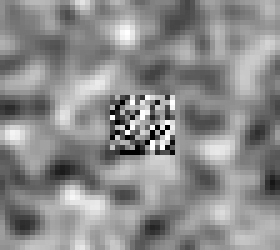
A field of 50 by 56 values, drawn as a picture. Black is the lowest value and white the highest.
Slope: none. Grain: blotchy. Roughest part: centre. Mirror symmetry: none. Odd patch: rougher, in the centre.
